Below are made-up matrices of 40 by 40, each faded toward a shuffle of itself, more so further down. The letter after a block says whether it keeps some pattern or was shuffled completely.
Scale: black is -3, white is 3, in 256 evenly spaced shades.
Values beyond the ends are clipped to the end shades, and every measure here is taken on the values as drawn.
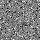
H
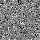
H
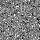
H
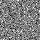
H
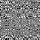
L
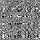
L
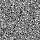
H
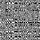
L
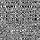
L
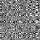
L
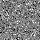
H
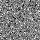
H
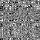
L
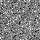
H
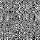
L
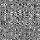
L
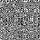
L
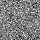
H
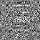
L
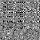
L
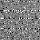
L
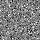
H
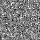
H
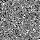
H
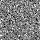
H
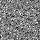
H
